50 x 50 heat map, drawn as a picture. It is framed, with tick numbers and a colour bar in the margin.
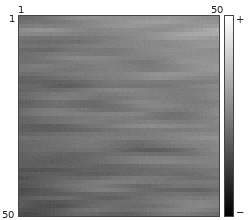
Ninth with the highest average: top right. Grain: streaks across. Mirror symmetry: none. Slope: up to the top right.
